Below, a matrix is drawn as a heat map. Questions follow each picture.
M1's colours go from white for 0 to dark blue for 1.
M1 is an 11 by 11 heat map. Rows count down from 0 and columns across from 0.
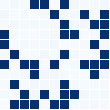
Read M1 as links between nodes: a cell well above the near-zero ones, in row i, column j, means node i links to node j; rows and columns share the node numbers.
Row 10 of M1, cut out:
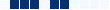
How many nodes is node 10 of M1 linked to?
5
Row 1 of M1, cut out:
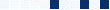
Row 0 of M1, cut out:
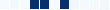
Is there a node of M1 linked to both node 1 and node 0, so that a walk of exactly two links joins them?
no
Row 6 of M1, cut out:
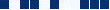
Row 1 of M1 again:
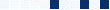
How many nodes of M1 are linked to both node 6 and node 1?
3
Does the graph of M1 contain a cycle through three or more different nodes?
yes
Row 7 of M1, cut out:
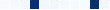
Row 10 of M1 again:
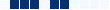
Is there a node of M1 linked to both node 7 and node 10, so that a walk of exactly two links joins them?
yes
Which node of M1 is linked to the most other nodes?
node 6
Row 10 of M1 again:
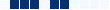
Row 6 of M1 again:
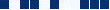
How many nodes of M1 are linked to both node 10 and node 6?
3
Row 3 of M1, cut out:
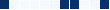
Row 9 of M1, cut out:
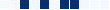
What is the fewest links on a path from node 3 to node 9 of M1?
2
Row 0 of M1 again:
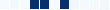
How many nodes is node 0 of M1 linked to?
3
